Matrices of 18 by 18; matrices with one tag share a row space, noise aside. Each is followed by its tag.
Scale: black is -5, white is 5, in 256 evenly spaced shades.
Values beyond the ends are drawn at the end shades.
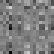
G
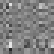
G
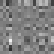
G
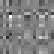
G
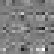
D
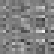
D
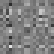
G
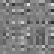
D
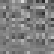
D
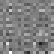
G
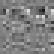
D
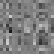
G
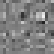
D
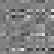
D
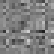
D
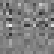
G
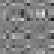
D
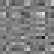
D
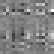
D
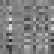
G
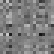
G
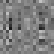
G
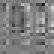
D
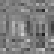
D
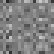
G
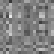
G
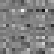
D
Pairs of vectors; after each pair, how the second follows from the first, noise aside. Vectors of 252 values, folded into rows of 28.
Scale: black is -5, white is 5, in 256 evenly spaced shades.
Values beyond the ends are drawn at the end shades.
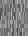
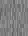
shrunk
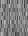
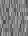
shuffled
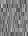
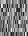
scaled up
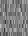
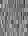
shuffled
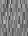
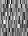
scaled up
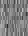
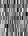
scaled up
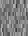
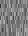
shuffled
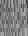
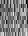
scaled up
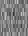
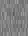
shrunk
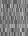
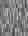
shuffled
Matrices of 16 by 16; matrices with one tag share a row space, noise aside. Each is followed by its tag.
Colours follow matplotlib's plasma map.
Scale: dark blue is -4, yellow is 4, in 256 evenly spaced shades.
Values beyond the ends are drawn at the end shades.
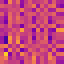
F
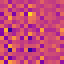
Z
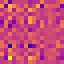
Z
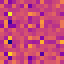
Z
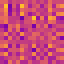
F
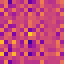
Z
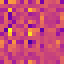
Z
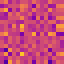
F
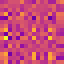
F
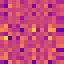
F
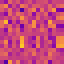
F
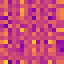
F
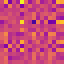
F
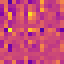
Z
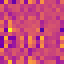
Z
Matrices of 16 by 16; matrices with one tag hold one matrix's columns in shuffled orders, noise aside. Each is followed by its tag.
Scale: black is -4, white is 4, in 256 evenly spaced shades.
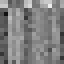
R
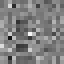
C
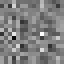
C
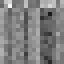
R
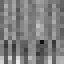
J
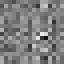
C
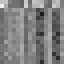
R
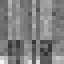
J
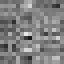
C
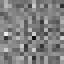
C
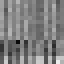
J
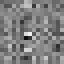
C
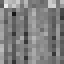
R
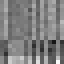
J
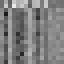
R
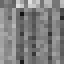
R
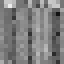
R
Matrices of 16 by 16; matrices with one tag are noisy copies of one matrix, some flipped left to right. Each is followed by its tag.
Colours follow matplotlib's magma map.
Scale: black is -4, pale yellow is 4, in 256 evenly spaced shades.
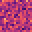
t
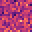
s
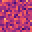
t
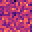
s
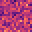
s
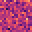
t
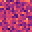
t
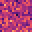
s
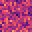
s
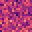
s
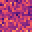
s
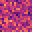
s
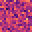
t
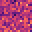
s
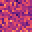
s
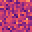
t
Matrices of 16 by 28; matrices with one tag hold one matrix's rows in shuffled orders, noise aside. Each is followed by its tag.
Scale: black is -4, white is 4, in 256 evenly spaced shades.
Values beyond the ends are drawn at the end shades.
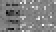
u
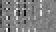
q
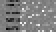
u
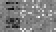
u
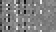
q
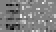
u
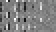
q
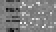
u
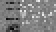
u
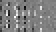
q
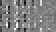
q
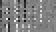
q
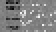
u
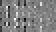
q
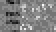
u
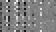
q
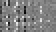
q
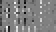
q
